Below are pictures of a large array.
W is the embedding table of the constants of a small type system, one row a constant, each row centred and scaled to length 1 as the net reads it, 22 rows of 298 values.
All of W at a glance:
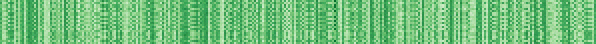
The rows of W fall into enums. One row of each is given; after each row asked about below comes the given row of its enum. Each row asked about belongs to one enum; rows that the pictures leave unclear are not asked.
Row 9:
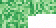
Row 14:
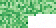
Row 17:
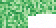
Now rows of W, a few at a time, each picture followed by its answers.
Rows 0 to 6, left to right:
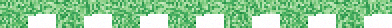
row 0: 14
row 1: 9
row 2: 14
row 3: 14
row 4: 17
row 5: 14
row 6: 9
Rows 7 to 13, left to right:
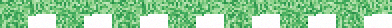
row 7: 9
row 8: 14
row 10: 14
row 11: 9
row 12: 14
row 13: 17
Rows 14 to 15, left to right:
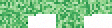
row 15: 9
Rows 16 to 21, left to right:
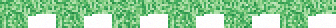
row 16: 17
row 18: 9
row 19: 17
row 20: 14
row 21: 17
